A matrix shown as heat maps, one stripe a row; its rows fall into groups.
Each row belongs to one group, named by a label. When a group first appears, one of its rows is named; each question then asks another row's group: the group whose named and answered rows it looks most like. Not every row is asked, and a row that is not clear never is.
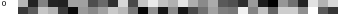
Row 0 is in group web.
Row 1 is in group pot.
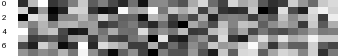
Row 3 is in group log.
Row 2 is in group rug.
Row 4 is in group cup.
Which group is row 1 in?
web
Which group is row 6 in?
pot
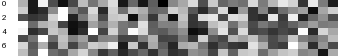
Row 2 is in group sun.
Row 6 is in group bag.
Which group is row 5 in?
rug
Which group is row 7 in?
log
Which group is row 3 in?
cup
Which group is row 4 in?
cup
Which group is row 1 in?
cup
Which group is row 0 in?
pot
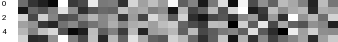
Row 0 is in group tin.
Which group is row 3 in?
tin
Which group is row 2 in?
bag
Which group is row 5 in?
cup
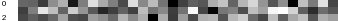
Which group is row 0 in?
tin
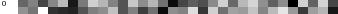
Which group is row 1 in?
pot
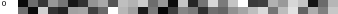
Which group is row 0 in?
sun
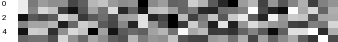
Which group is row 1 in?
bag
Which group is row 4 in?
rug
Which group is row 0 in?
bag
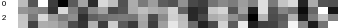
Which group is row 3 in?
cup
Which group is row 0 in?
pot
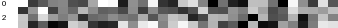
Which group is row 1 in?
rug
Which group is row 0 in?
bag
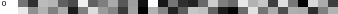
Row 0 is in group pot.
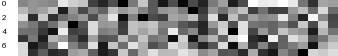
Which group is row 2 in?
pot
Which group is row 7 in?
web
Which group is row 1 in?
cup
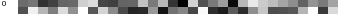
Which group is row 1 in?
rug
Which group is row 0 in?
log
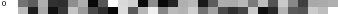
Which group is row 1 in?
web
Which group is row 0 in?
pot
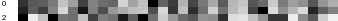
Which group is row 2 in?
rug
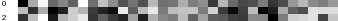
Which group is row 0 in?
rug
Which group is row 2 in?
rug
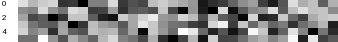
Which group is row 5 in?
pot
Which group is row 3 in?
tin
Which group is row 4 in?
bag
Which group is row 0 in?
bag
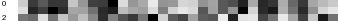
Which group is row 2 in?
log
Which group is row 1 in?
web
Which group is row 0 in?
web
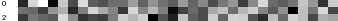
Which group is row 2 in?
sun
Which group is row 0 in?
rug
